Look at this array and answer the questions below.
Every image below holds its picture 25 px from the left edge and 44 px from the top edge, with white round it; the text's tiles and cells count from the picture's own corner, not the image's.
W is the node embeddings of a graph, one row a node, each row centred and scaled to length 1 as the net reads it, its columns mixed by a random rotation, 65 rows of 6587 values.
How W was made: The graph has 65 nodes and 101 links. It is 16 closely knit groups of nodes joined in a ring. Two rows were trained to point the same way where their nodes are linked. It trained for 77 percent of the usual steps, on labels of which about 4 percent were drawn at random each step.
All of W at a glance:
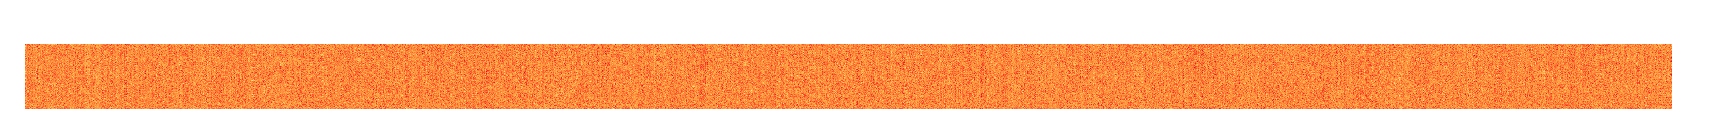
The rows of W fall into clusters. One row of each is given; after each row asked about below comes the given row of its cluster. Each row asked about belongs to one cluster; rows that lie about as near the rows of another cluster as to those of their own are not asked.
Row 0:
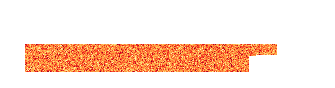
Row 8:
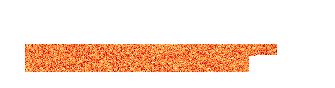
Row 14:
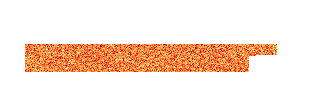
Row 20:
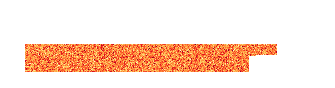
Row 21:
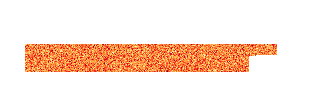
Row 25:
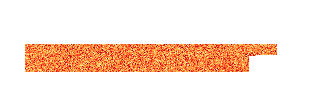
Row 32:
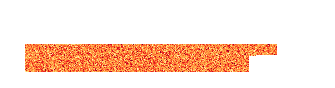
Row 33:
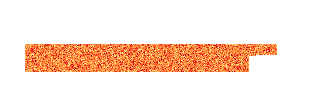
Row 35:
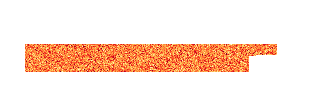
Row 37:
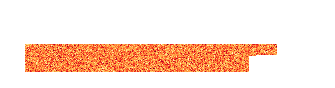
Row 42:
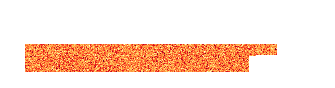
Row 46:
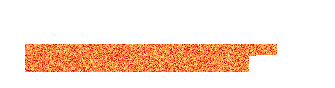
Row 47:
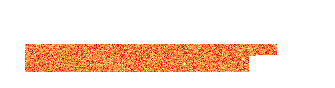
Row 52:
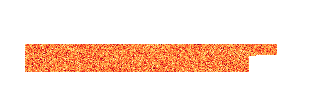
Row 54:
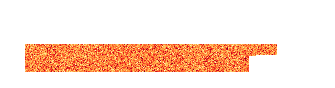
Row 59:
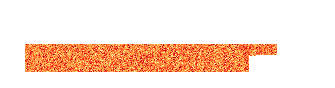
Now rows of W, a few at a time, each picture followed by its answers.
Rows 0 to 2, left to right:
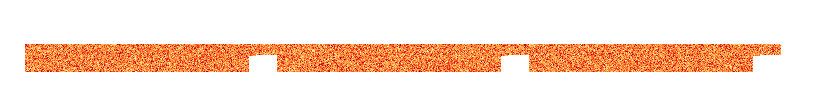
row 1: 21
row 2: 33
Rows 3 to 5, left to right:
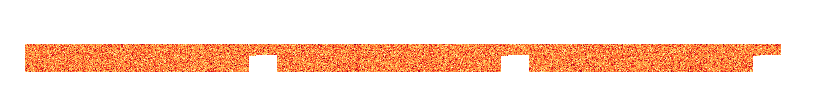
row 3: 32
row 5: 21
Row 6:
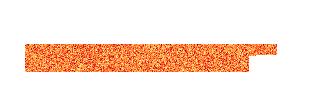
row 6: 35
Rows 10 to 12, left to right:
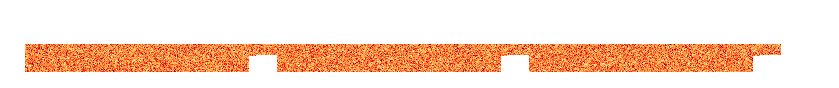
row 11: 37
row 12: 47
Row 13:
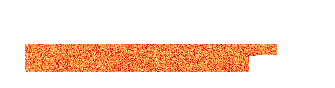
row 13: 25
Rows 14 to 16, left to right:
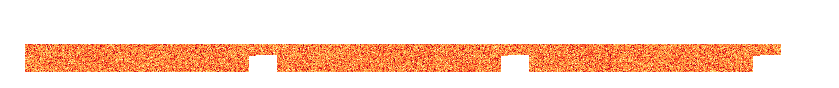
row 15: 54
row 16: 14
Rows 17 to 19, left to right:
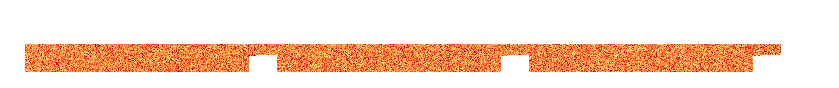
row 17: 25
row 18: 20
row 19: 59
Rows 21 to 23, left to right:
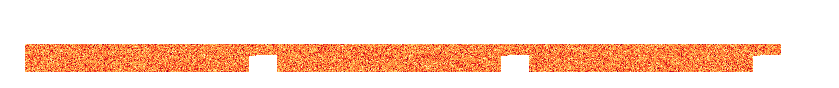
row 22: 8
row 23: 52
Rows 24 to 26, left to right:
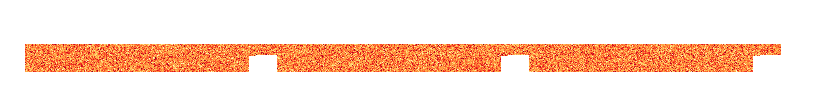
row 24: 8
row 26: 32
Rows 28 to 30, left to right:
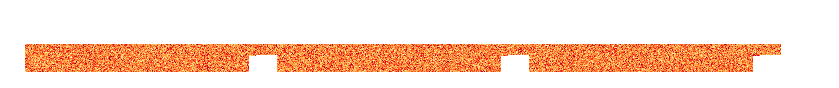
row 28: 35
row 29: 33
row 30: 25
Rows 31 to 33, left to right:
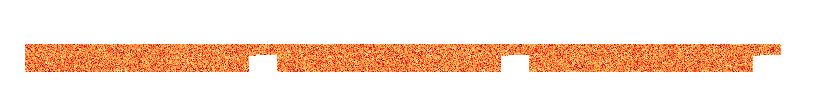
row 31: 42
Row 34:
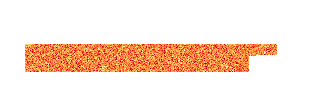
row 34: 33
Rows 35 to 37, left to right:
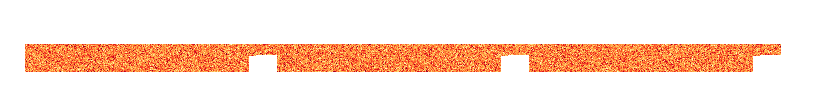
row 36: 52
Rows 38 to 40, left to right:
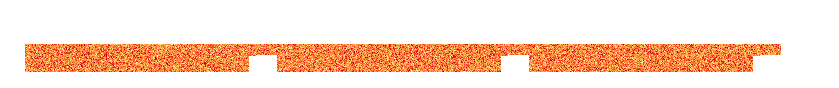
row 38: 8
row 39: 0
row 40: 46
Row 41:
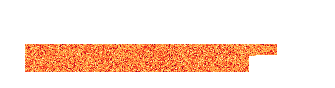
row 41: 54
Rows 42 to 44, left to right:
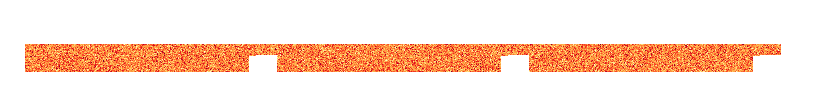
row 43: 52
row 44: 47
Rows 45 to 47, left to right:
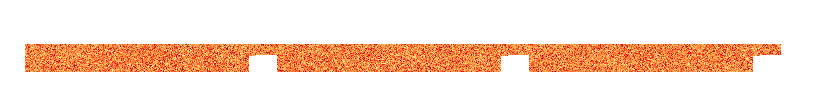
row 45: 54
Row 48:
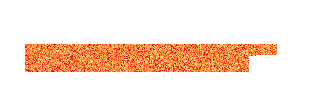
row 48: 46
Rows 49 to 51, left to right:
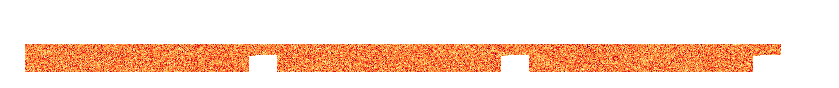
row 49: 20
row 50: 52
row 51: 35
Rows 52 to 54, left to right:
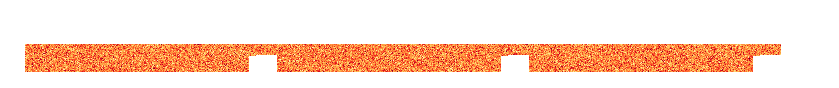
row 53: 37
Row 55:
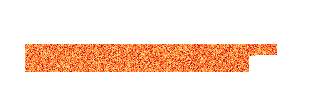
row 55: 20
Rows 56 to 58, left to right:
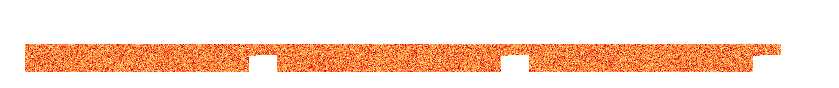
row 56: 47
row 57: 42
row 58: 14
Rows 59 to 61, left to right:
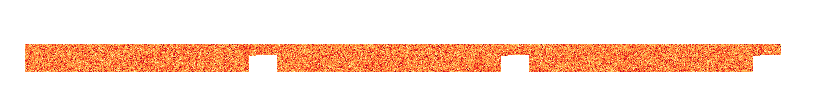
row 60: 25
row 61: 37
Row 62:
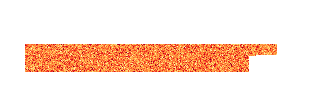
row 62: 46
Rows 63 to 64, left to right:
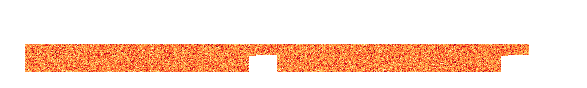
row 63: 33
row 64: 0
